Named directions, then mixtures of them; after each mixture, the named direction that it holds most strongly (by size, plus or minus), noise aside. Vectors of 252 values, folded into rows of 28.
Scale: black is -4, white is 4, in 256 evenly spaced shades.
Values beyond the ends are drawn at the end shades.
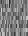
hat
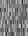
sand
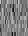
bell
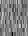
bell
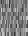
hat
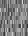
sand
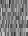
hat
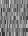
hat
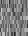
hat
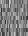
hat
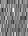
bell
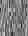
sand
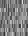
sand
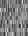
sand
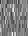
bell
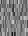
bell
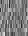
hat
